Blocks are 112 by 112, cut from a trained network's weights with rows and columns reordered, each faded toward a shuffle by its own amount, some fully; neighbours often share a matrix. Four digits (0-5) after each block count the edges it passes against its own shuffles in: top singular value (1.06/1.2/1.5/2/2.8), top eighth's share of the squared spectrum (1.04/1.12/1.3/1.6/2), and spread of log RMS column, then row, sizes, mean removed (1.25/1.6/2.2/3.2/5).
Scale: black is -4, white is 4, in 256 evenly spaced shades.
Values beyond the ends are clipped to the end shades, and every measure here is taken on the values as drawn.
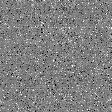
1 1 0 0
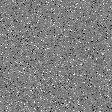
0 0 0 0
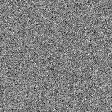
2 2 0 0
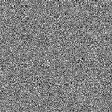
3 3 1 2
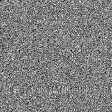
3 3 1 1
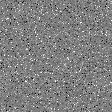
0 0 0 0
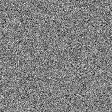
2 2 0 1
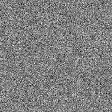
3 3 0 1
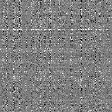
3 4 4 2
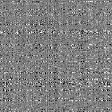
3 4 1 4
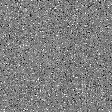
1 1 0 1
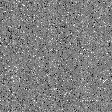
2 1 0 1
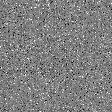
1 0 0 1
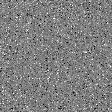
1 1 0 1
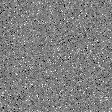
0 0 0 0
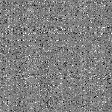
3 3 0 3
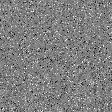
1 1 0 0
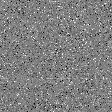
1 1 0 0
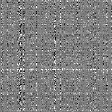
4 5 4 2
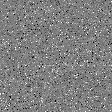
0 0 0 0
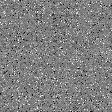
2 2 1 0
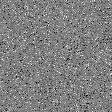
0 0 0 0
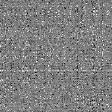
3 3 3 0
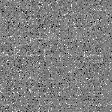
2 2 2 0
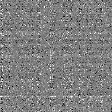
3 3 3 1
